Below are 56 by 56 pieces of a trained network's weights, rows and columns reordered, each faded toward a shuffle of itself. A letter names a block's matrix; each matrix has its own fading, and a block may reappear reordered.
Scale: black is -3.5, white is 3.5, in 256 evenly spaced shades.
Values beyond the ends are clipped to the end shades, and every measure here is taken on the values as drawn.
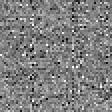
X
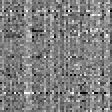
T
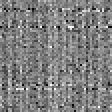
T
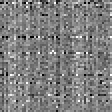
T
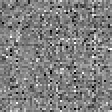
X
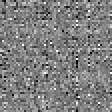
X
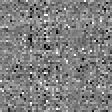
X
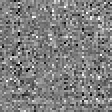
X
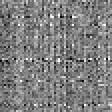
T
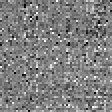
X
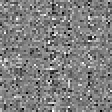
X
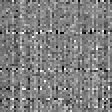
T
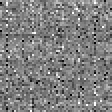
X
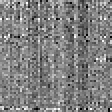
T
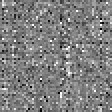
X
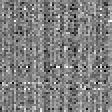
T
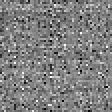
X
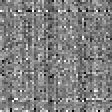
T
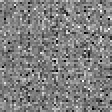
X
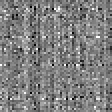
T
